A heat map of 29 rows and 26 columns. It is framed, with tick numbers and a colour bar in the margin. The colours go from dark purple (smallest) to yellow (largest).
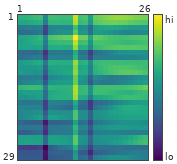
Odd lines: columns 6, 12 and 15. Histogram: bell-shaped. Slope: up to the top right. Stripes: horizontal, repeating 6 times.
